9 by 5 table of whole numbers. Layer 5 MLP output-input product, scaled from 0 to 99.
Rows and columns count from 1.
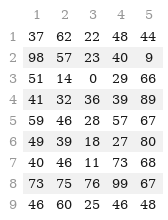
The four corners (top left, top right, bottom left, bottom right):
37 44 46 48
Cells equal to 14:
1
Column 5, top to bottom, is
44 9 66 89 67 80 68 67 48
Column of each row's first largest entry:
2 1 5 5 5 5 4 4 2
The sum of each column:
494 431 239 458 538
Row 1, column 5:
44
